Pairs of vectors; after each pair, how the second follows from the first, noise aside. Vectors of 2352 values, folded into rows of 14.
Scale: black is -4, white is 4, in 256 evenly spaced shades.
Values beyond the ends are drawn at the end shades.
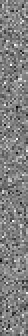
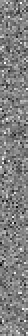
shuffled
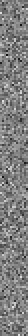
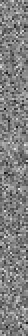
shuffled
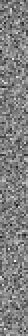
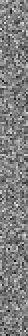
negated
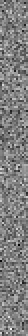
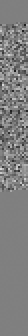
partly zeroed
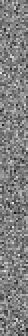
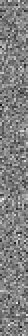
shuffled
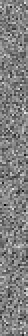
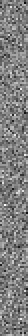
negated
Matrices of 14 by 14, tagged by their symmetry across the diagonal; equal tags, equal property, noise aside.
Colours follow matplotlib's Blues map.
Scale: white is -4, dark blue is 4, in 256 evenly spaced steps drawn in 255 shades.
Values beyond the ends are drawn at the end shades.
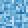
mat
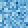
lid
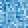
lid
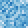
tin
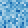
lid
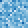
tin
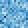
lid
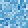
tin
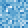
tin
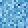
lid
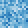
mat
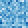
mat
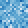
tin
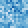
mat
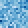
lid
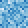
tin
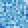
mat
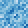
tin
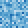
mat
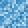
tin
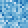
mat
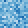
lid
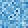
tin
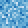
tin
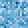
lid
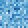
lid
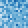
mat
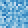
mat
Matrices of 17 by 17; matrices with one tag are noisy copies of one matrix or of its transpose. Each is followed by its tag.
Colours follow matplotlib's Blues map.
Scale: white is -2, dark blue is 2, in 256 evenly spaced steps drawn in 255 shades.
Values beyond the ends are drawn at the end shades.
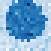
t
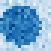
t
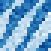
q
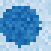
t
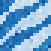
q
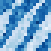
q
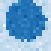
t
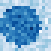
t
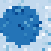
t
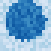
t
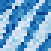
q
